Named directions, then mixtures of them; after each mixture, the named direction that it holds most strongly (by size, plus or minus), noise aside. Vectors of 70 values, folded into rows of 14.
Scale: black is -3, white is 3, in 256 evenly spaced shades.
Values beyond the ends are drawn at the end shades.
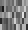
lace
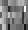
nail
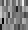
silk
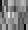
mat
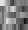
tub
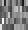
silk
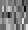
lace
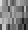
nail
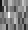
mat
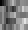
tub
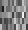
lace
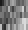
tub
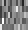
silk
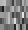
lace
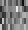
silk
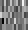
silk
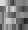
tub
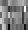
nail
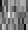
mat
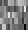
nail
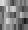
tub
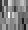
mat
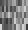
lace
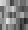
tub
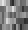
tub
